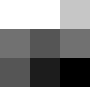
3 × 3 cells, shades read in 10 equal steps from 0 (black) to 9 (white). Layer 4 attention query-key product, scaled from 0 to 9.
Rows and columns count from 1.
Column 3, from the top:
7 4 0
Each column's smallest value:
3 1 0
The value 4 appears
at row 2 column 1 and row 2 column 3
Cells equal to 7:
1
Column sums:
16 13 11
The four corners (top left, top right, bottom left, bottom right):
9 7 3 0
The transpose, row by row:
9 4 3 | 9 3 1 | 7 4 0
